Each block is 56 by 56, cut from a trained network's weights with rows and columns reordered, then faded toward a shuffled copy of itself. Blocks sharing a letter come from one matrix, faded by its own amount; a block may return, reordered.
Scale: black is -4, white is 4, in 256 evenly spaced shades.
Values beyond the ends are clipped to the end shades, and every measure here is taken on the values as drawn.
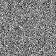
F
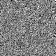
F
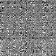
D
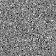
F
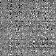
D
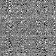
D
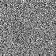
F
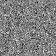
F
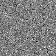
F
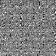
D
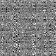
D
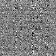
D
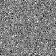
F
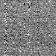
D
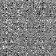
D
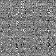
D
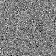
F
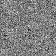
F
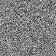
F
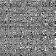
D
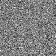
F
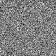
F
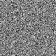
F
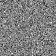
F
